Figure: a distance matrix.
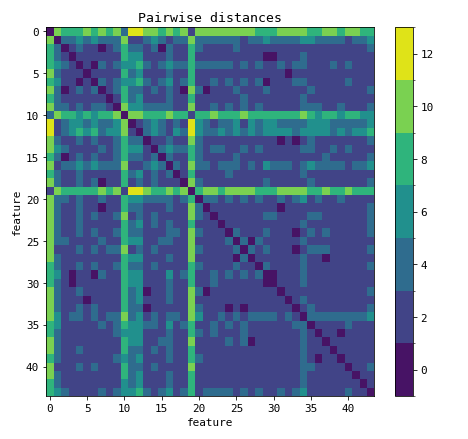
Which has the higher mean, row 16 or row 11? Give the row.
11
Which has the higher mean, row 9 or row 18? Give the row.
9
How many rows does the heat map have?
44
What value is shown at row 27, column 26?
4
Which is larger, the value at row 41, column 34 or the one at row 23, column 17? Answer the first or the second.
the first
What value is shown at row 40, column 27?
2
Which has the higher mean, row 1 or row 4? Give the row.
1
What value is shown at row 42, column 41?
2
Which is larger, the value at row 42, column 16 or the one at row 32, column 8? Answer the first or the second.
the first
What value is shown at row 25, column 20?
2
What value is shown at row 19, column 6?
8
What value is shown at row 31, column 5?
2
